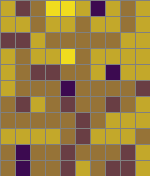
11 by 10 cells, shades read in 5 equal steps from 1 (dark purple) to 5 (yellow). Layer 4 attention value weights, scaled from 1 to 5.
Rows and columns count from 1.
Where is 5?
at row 1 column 4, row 1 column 5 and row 4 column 5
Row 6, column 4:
3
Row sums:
35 37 31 39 30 28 29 32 36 27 27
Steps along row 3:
same up down same same same same up same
